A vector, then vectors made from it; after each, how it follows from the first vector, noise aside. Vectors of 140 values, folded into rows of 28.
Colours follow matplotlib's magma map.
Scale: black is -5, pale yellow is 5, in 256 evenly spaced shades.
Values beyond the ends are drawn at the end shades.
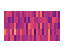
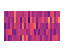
reversed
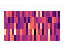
scaled up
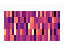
scaled up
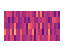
copied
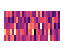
scaled up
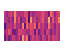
reversed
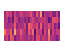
copied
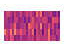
copied
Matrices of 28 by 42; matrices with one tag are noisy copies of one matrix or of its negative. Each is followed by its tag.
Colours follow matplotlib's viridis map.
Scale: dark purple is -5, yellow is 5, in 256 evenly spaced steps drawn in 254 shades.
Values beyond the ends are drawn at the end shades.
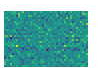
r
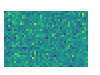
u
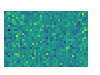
u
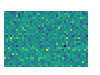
r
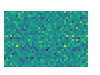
r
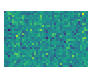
u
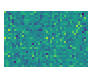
u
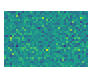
r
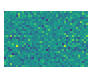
r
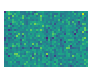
u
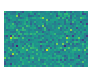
r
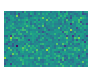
r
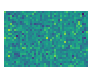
u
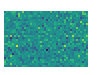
r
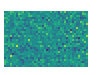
r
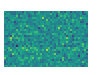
r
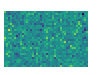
u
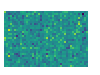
u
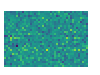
r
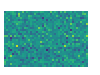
r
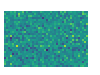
r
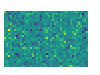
u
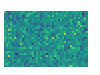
u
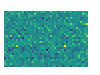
r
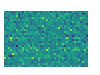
r
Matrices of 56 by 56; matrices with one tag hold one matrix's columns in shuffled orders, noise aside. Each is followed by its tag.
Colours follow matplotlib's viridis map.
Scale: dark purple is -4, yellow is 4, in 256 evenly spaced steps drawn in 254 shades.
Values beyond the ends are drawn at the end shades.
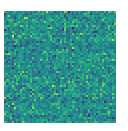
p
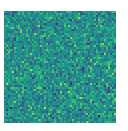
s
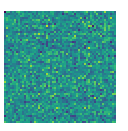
p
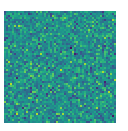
s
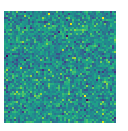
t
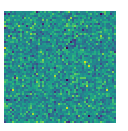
p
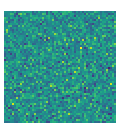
s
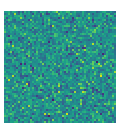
s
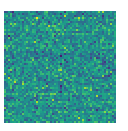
t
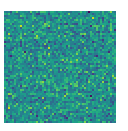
p
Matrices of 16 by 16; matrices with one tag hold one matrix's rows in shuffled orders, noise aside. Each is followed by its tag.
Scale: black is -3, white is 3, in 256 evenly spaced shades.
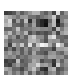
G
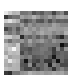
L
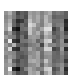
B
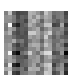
B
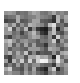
G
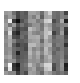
B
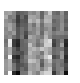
B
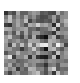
G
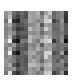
B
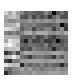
L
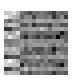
L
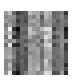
B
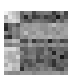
L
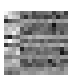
L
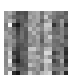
B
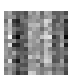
B
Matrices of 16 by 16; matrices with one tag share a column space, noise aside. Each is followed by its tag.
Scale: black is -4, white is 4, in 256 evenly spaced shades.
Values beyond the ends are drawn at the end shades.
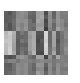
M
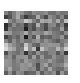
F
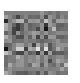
F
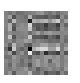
F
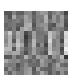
M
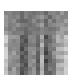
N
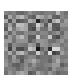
F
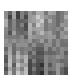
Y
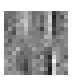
Y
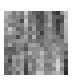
Y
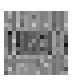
M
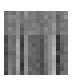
N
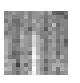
N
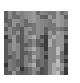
N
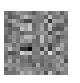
F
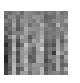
N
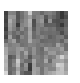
Y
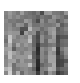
N
